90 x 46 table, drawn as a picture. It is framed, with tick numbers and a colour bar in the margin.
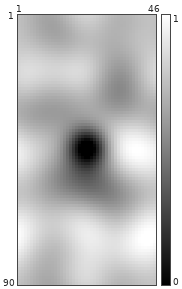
Roughest part: centre. Stripes: none. Average level on the scale: 70%. Dips: one, in the centre.
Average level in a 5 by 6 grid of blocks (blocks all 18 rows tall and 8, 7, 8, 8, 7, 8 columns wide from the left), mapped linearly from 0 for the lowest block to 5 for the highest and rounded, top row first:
434434
433323
430045
433334
434545
